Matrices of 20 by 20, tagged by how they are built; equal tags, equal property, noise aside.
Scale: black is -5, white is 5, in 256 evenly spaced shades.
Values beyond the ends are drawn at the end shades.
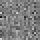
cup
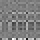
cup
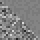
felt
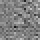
cup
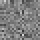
cup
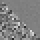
felt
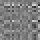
cup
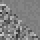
felt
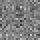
cup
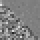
felt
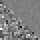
felt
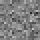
cup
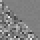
felt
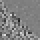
felt
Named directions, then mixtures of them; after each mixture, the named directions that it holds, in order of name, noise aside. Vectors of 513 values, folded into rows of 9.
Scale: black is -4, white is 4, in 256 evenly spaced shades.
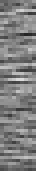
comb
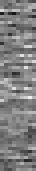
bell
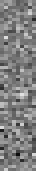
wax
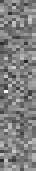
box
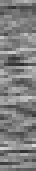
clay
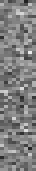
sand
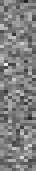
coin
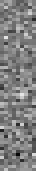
wax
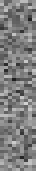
coin, comb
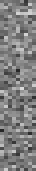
sand, wax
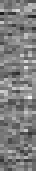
bell, sand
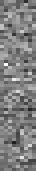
coin, comb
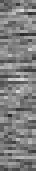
comb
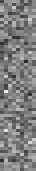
box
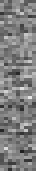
bell, clay, sand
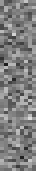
coin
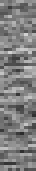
clay, sand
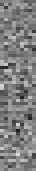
coin, comb, wax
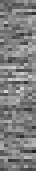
box, clay, comb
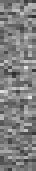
bell, sand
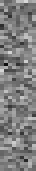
clay, coin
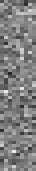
box, sand, wax
